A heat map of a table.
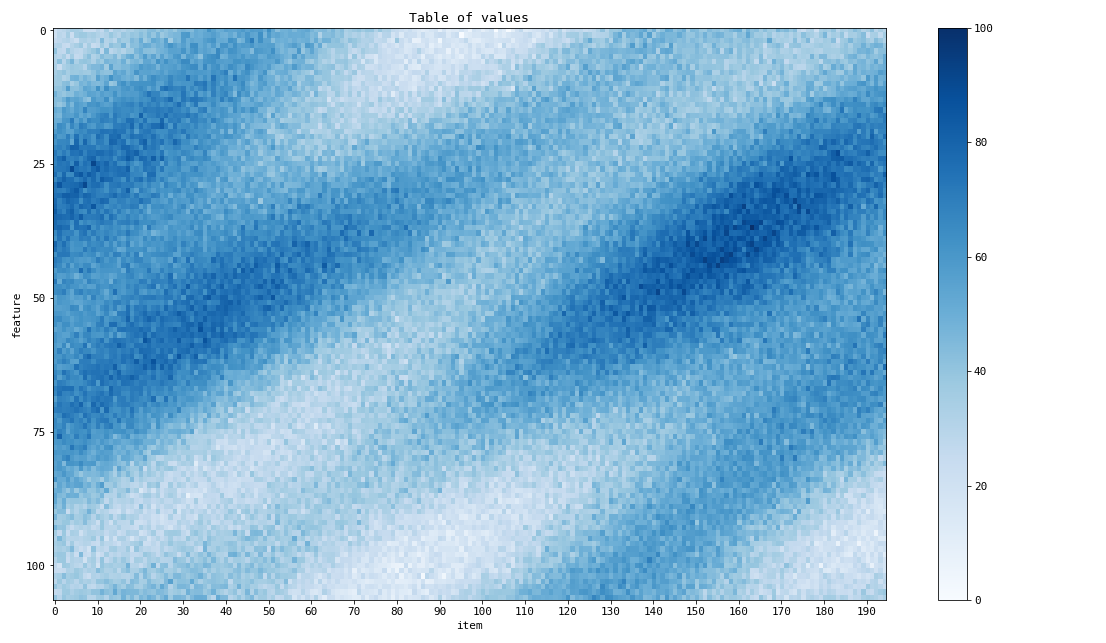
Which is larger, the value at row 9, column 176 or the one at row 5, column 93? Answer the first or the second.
the first
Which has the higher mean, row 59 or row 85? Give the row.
59
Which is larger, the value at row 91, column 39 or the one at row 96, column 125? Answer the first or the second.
the second
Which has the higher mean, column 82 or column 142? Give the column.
142
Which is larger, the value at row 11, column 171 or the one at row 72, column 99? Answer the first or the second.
the second
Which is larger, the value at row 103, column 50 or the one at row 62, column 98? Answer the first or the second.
the second
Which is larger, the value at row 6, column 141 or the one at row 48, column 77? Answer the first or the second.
the second
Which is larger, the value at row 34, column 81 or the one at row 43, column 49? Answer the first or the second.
the second
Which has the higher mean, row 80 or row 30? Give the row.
30
